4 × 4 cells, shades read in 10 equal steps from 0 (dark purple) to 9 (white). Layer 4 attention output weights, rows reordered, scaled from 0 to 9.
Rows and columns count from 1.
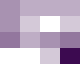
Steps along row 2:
up up down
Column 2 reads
6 7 6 9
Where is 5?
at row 1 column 1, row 2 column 1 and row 3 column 3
